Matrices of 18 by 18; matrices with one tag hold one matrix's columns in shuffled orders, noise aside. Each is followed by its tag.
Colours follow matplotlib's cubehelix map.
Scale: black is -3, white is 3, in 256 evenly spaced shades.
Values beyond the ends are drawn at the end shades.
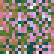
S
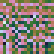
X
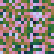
S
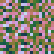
S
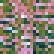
X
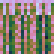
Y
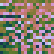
X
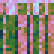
Y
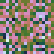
S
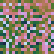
X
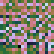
X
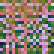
X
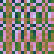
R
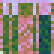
Y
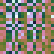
R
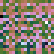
X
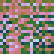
X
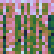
Y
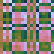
R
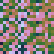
S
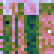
Y
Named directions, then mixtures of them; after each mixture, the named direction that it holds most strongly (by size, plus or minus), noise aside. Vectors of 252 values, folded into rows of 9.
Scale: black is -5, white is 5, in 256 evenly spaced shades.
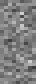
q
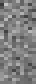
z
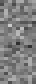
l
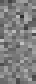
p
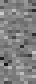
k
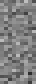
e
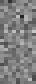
p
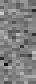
k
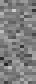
k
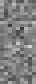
l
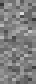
z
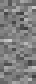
q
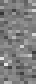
k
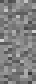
e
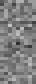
l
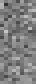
z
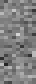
k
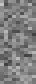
z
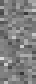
k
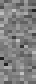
k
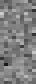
k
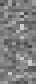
q
